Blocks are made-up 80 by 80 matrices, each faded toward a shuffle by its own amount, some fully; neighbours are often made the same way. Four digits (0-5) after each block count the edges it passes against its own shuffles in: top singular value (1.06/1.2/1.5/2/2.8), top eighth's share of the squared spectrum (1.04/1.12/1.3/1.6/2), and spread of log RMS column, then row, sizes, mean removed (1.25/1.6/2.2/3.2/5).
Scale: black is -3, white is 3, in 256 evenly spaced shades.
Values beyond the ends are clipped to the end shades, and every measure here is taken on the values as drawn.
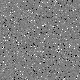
1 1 0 0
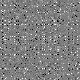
4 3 2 2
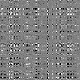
5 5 4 4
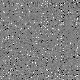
3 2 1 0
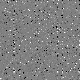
3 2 1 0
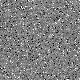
0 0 0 0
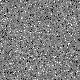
1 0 0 0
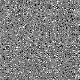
3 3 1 1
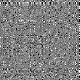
4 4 3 2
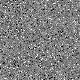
0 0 0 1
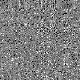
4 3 2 1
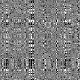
5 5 4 3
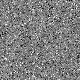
0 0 0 0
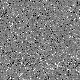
1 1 0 0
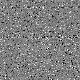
2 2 0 1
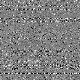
4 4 1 3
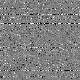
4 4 0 3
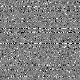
4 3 0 3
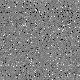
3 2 0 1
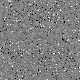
2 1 0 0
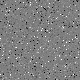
0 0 0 0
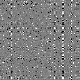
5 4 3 2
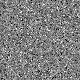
0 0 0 0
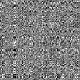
4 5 3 3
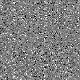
3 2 1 0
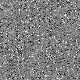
3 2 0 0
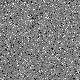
1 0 0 0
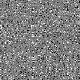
4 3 1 2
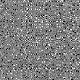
4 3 2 2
